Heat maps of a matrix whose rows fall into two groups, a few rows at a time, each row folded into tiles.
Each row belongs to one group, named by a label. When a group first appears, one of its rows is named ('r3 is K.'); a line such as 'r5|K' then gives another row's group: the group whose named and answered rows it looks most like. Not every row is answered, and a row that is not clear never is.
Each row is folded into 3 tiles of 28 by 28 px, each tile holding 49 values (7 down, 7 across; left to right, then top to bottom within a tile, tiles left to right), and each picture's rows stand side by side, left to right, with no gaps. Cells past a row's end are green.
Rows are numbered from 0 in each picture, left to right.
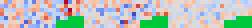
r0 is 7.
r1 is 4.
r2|4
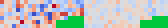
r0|4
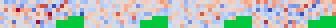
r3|4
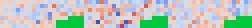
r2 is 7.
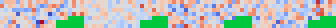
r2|4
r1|7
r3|7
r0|4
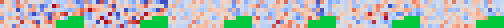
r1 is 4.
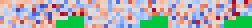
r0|4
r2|7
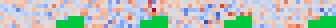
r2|4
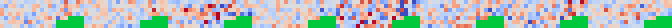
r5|7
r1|7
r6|7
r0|7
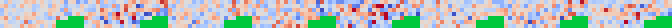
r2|7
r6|7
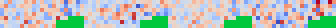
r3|7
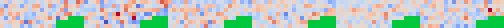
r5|7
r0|7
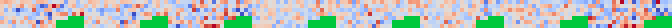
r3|7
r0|4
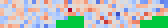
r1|4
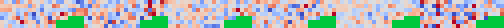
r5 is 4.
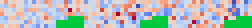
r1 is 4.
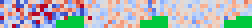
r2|7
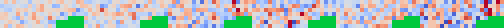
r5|7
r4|7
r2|7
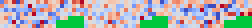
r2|4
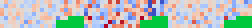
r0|7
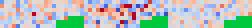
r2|4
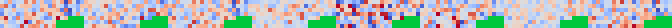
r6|7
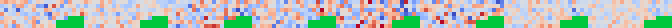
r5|4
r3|7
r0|4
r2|7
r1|4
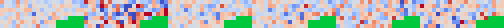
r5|4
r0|4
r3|4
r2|4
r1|4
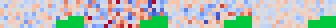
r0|7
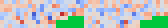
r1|4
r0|4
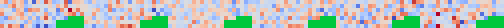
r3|7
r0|7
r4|7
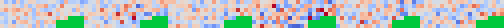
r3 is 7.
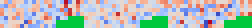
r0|7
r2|4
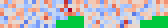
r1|4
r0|7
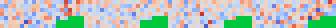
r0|7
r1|4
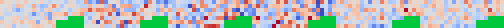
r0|4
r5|7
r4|7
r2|7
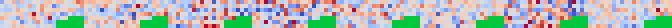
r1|4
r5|4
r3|4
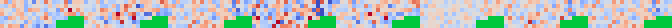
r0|7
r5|7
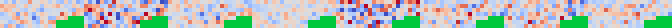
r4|4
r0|4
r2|4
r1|4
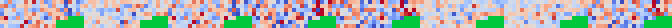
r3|7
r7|7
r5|4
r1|4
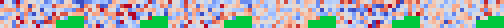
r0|4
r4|4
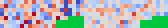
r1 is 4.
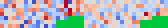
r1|4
